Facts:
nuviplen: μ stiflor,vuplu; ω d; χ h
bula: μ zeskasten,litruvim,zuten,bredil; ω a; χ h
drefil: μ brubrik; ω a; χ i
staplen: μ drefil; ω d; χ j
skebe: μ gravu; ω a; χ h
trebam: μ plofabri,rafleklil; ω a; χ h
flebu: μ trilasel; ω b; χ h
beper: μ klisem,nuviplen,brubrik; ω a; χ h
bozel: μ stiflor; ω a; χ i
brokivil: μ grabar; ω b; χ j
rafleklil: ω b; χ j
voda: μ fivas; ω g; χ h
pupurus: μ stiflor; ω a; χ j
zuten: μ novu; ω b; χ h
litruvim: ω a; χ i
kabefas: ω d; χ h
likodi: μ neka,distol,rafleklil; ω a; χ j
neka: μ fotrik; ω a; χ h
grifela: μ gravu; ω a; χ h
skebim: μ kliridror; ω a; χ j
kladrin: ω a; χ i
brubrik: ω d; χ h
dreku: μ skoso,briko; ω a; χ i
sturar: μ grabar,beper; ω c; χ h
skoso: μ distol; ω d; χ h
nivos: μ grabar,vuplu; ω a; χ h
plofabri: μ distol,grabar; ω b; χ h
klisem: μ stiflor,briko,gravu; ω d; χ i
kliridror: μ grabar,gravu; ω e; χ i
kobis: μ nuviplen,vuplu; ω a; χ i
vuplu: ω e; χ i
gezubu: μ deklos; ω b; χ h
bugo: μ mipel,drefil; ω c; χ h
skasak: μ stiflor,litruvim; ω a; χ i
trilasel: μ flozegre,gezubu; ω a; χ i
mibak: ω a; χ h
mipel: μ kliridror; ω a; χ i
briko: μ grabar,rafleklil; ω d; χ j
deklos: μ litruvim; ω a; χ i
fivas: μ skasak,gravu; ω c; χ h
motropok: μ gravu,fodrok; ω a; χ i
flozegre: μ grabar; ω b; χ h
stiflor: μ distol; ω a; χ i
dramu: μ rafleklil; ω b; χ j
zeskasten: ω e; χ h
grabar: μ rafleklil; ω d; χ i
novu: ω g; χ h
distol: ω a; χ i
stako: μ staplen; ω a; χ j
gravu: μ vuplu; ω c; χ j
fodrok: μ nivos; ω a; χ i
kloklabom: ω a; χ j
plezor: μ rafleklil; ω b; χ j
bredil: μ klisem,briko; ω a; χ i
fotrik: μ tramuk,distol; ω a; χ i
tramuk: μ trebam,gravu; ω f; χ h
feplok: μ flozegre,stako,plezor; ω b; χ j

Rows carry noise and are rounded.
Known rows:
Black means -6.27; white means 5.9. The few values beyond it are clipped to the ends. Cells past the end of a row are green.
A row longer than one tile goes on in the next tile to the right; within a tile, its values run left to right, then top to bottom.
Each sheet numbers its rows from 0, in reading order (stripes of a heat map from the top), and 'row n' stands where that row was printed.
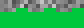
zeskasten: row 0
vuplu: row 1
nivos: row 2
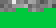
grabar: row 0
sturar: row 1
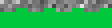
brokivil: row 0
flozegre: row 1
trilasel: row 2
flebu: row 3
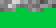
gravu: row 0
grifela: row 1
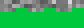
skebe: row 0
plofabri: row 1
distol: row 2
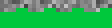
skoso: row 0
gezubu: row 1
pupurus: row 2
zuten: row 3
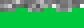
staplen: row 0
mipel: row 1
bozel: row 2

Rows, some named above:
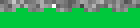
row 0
vuplu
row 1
bredil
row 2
trebam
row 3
skebim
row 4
beper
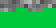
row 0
trebam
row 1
flebu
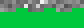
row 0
dreku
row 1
rafleklil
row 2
drefil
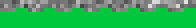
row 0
brubrik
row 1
likodi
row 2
brubrik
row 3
tramuk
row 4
nuviplen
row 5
gravu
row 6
kloklabom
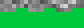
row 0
fivas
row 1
voda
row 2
stako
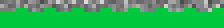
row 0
kladrin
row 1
nivos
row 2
feplok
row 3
feplok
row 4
stiflor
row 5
dreku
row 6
bula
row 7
novu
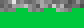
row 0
grabar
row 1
fodrok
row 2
bugo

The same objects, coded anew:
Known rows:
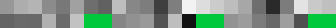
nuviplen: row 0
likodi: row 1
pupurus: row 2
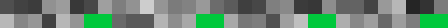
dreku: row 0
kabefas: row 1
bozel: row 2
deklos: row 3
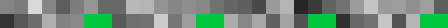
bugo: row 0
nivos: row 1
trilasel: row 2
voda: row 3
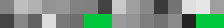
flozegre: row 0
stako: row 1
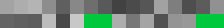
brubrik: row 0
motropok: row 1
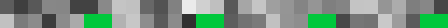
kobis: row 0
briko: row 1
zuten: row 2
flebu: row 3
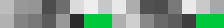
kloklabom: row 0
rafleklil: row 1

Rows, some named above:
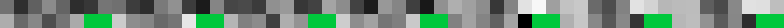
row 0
drefil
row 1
stiflor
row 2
dreku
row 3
distol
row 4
feplok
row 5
briko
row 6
briko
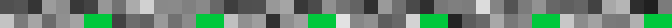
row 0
fodrok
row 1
sturar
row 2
bredil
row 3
vuplu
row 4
bugo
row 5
litruvim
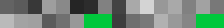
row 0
grabar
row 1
bula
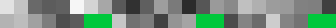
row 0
gravu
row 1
kladrin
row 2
flozegre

